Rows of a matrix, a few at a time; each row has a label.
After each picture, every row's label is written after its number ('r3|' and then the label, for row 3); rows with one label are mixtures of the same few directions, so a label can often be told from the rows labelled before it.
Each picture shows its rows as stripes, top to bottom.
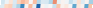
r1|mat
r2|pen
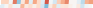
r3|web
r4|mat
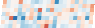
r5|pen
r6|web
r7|mat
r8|pen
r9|pen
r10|mat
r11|mat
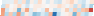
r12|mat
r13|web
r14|web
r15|pen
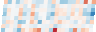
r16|web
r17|web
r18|web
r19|web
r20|web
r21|pen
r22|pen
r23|pen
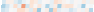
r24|pen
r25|mat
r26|mat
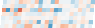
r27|mat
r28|pen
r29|pen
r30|pen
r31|pen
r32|mat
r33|web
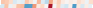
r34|mat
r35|web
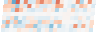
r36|pen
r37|mat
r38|pen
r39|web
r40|pen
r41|pen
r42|web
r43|mat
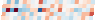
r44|pen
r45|mat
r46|pen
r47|web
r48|mat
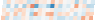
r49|web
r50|web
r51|pen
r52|web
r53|web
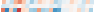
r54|pen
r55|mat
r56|pen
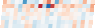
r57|mat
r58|mat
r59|web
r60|web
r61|mat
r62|web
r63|web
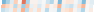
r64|mat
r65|mat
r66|mat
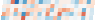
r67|pen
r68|web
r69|web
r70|mat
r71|mat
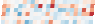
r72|web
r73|mat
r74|web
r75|web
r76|pen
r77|web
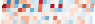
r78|pen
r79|mat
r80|pen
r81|pen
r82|mat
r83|mat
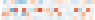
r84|pen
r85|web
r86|pen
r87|mat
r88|web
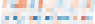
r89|pen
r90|pen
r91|mat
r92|pen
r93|web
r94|pen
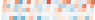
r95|web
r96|web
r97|mat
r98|pen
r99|pen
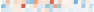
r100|web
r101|mat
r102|mat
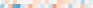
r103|web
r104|pen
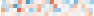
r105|web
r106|pen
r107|pen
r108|web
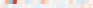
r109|pen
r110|web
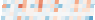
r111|pen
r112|pen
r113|pen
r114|pen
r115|web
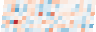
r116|mat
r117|pen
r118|pen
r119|mat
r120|mat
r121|pen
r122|web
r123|web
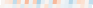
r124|mat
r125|mat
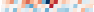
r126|mat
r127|web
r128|web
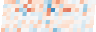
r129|mat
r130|mat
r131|web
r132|mat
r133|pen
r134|mat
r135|web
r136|pen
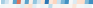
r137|web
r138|web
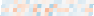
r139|mat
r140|mat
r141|web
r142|mat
